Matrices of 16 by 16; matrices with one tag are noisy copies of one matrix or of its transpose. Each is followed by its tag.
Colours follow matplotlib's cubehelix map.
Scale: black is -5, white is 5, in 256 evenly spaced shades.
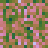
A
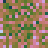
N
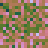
N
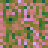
A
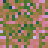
N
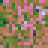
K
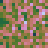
K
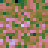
K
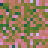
N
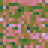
A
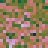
K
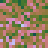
K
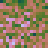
K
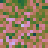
K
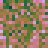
N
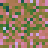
N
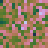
K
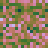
A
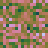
A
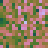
K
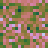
A
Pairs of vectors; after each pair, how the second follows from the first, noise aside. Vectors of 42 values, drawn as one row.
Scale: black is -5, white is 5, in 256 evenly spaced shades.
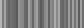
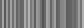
reversed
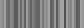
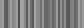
reversed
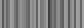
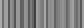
reversed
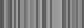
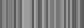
reversed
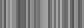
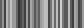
scaled up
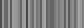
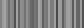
reversed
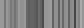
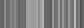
negated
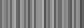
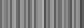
copied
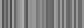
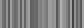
reversed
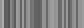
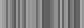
reversed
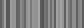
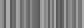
negated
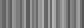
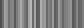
reversed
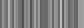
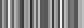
scaled up
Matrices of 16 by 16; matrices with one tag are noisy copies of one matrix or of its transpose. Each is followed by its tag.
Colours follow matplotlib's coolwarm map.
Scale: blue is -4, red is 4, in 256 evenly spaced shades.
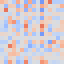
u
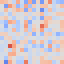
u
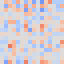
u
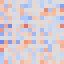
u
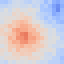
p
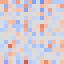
u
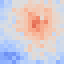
p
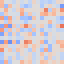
u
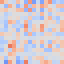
u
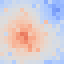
p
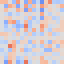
u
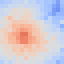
p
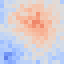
p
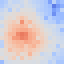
p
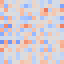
u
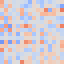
u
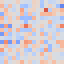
u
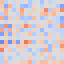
u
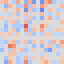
u
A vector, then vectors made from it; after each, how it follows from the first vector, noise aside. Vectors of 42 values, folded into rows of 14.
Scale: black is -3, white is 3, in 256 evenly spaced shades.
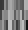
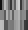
reversed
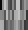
reversed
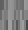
shrunk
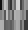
reversed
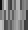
reversed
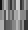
reversed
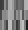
copied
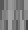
shrunk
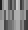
reversed
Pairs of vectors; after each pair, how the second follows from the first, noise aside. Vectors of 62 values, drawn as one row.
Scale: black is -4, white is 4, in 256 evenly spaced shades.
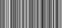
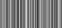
shuffled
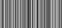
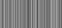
shrunk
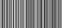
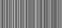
shrunk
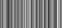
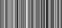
shuffled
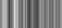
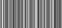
shuffled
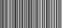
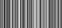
shuffled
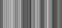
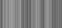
shrunk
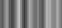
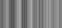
shrunk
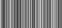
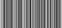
shuffled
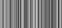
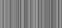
shrunk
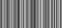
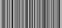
shuffled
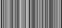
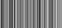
shuffled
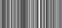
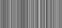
shrunk
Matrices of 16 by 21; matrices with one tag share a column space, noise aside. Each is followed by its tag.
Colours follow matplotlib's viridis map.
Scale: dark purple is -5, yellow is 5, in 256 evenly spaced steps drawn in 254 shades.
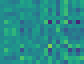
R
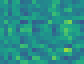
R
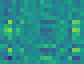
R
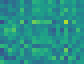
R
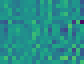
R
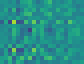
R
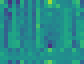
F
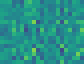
R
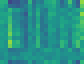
F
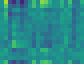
F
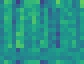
F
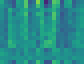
F
